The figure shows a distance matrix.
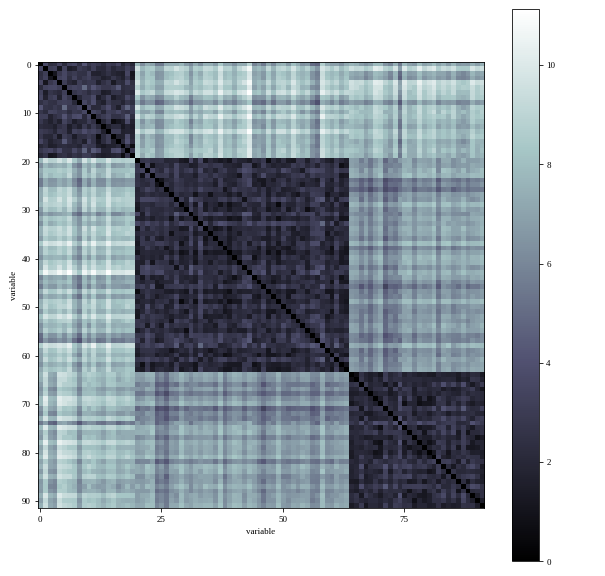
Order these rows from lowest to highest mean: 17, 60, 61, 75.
60, 61, 75, 17
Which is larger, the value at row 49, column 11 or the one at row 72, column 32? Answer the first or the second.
the first
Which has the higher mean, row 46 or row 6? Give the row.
6
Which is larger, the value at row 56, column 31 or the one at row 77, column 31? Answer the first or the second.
the second
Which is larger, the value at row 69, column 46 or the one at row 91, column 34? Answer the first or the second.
the second
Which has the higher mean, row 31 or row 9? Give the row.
9
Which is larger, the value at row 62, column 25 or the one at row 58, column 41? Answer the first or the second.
the second
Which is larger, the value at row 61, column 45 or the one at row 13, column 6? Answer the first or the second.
the first
